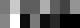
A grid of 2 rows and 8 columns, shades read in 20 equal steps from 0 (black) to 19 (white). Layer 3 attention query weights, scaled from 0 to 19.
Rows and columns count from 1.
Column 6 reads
7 3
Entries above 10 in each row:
3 1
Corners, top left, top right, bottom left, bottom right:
9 11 10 0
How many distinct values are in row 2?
6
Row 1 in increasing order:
5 7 7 7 9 11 13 15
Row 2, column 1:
10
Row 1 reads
9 15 7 7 13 7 5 11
